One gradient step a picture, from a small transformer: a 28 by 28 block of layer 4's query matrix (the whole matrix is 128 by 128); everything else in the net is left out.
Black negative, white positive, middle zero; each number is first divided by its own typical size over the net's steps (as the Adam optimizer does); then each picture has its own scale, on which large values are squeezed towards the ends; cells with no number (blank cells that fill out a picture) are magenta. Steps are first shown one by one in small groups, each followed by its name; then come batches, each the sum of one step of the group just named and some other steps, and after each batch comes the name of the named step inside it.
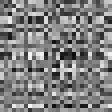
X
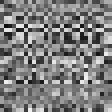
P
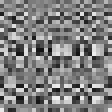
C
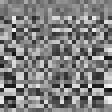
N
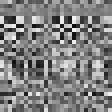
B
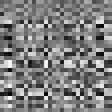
C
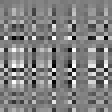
B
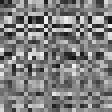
X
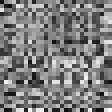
P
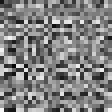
C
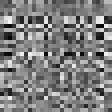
X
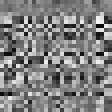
B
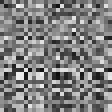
X
